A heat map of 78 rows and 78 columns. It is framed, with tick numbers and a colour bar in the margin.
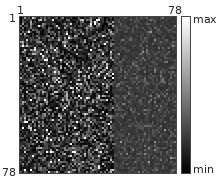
The values are skewed, with a long tail toward high values. No regular stripes run through it. Fine speckle covers the field. The right part is calmer, past a seam about 60% of the way across. There is no overall slope.
